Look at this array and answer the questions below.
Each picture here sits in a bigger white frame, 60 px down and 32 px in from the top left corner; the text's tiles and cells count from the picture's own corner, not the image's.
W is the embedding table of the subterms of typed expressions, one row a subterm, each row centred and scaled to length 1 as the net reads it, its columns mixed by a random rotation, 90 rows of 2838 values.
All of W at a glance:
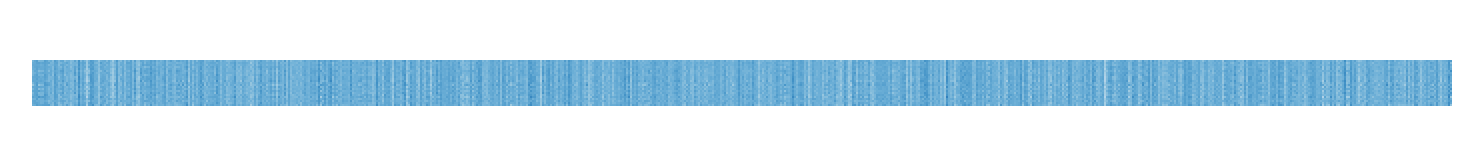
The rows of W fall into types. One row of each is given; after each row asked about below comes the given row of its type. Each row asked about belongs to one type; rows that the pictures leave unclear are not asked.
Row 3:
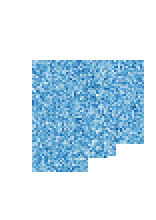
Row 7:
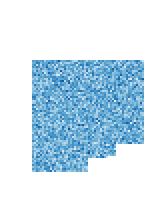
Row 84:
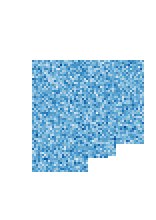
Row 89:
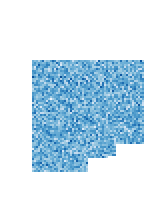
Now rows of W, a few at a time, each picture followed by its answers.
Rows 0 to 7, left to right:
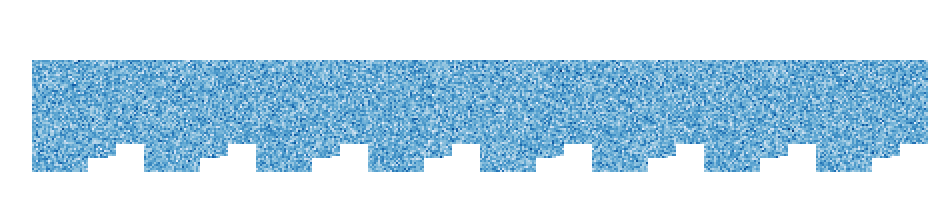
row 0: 84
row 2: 89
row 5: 89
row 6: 3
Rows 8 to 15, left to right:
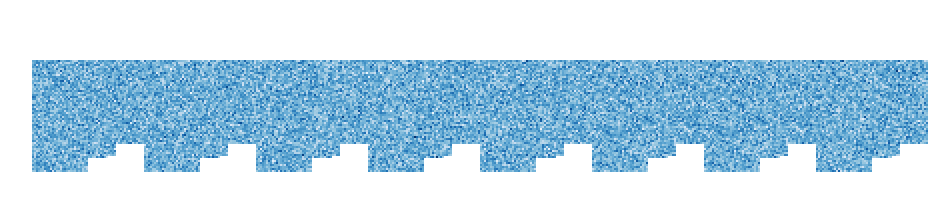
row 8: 7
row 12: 84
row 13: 89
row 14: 89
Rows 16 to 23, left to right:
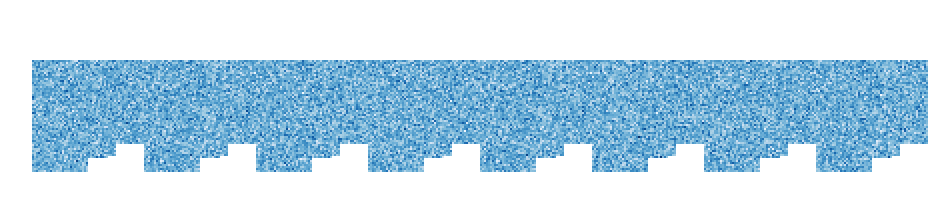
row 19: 7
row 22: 84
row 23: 3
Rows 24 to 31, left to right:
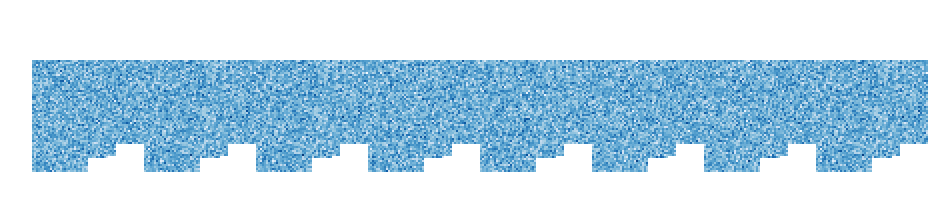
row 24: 7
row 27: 7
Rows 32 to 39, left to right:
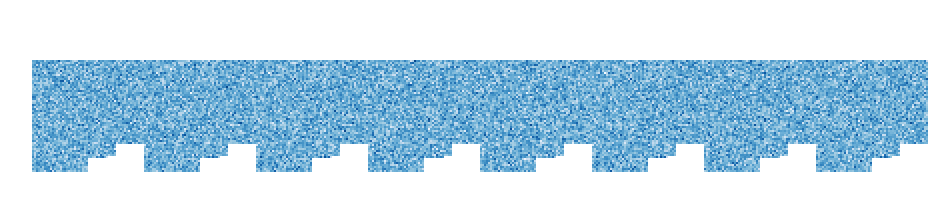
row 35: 84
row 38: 7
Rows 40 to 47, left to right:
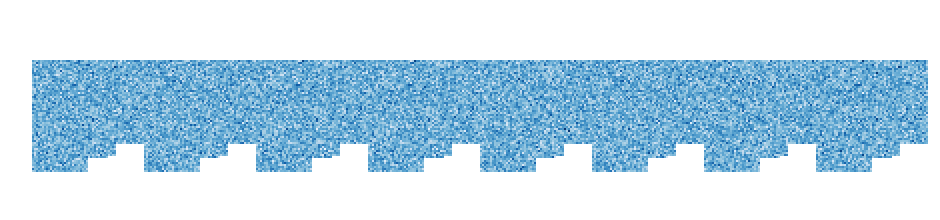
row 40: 7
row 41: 7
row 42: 84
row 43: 84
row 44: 3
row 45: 7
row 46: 89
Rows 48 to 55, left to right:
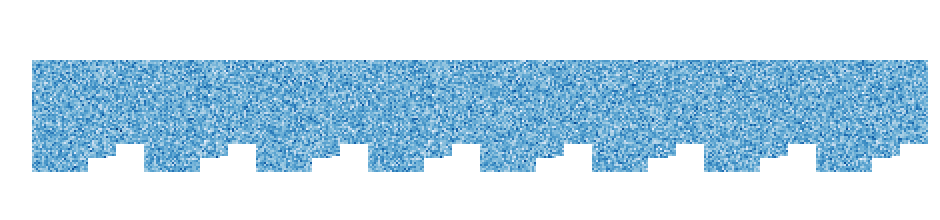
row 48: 3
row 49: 3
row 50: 89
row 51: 3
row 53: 84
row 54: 7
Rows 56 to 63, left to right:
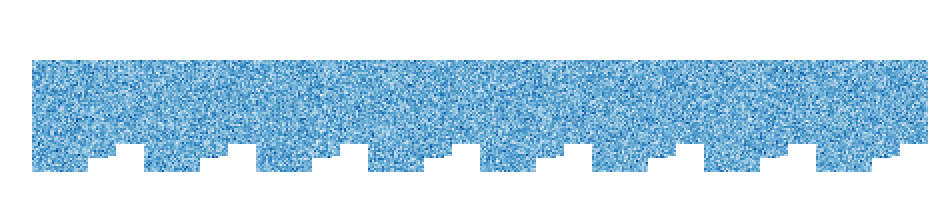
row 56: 89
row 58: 3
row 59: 84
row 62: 7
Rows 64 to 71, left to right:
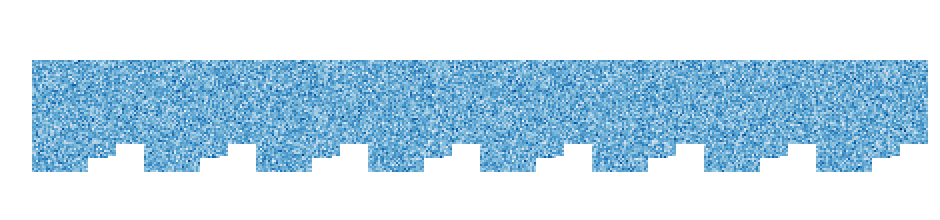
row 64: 84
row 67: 3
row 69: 3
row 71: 3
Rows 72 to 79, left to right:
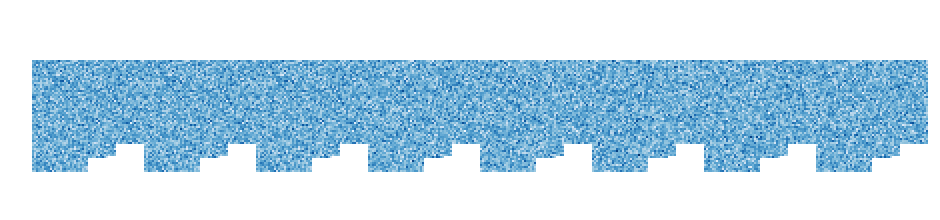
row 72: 7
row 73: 7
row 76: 89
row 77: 89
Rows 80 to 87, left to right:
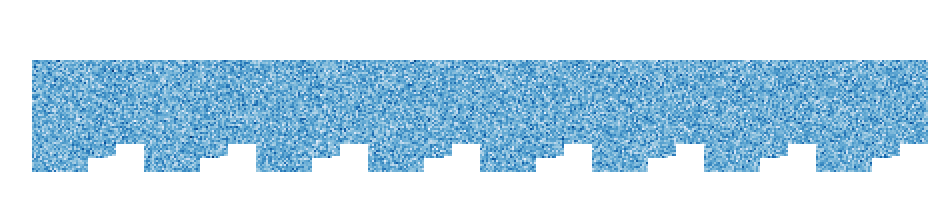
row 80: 7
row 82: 3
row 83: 84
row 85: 89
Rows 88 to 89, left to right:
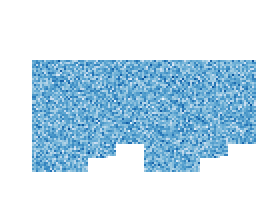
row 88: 7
